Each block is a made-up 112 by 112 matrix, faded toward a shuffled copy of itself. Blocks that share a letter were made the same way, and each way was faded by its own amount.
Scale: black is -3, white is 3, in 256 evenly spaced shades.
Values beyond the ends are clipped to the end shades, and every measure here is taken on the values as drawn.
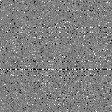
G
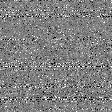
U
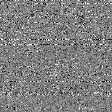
U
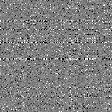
G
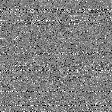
U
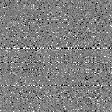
G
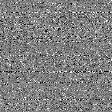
U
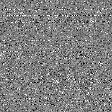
U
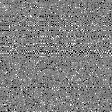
G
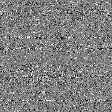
U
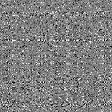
G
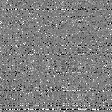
G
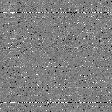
G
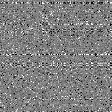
G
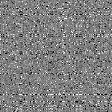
G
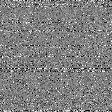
U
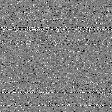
U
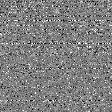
U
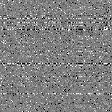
G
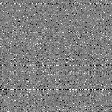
G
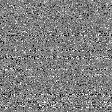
U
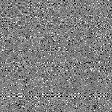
G
